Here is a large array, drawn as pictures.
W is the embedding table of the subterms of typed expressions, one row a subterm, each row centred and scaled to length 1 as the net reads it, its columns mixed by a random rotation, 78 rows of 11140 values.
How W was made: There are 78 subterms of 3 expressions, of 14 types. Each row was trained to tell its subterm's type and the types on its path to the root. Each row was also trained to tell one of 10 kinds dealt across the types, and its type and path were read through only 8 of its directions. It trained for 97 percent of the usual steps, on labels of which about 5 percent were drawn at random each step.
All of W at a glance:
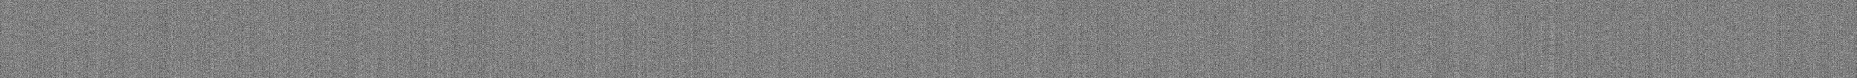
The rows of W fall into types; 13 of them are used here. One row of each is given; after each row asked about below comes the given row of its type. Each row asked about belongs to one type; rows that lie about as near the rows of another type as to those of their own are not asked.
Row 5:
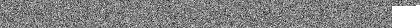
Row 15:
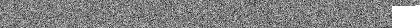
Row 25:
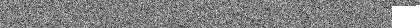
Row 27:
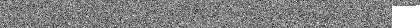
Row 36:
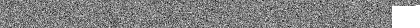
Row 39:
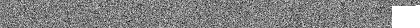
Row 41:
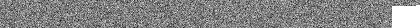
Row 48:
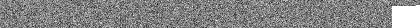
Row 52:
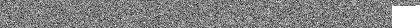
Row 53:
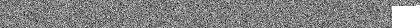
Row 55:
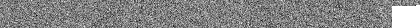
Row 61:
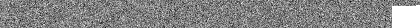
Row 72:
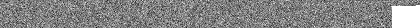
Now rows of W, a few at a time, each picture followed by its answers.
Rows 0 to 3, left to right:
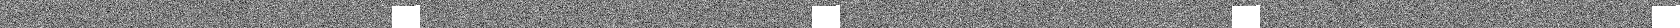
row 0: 36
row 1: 41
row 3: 53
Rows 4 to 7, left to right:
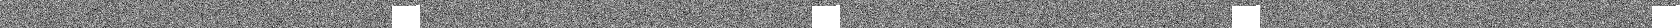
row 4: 61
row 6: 39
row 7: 72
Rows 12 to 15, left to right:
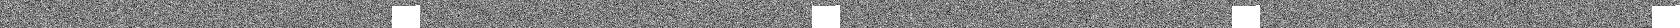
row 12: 52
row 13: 52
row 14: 36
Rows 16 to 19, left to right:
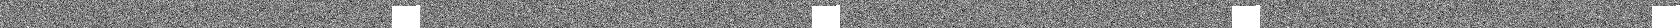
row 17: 55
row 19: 52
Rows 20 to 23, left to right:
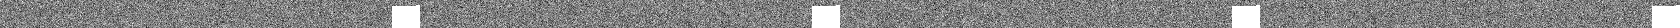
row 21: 25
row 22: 5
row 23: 39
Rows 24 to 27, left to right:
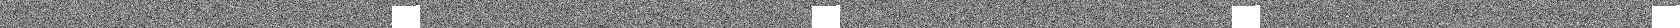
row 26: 52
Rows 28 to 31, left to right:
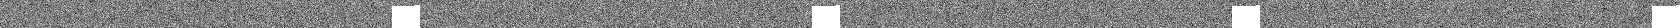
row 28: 53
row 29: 53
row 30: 39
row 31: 39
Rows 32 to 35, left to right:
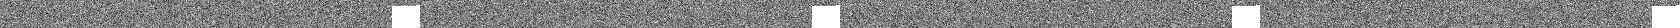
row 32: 5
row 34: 72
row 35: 27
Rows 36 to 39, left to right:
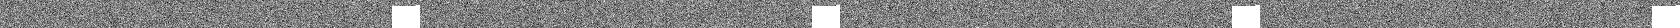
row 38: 15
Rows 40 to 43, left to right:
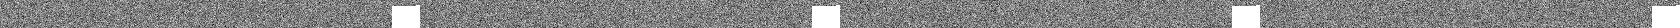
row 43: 41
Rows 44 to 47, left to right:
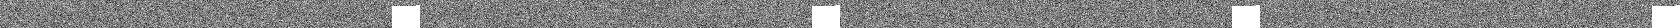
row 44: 72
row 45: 15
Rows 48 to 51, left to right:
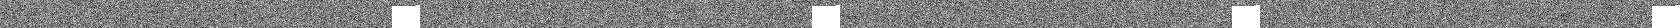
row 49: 39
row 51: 27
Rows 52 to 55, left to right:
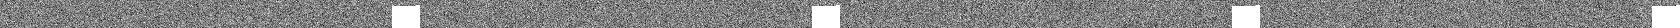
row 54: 15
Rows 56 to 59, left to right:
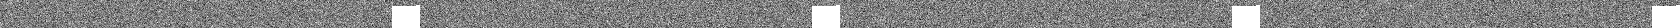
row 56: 25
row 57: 53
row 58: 27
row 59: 5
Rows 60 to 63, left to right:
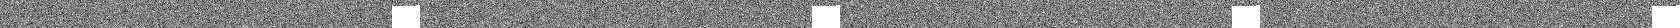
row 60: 15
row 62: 25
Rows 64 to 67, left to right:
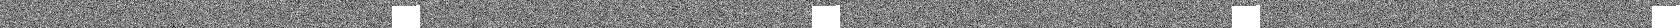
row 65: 25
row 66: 25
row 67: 27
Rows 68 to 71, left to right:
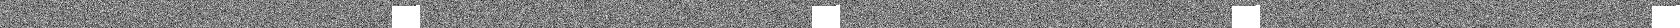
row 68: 27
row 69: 5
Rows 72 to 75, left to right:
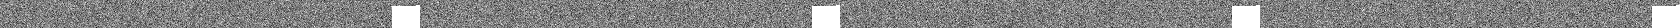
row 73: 15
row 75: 5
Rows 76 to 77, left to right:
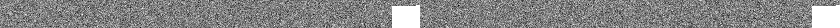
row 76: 72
